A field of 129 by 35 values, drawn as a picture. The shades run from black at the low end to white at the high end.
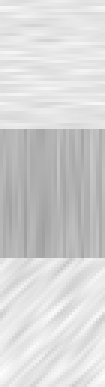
It is made of 3 by 1 panels. Panel 1,1: very high, streaked across, faint in contrast. Panel 2,1: high, streaked downward, faint in contrast. Panel 3,1: very high, slanting up to the right, faint in contrast.
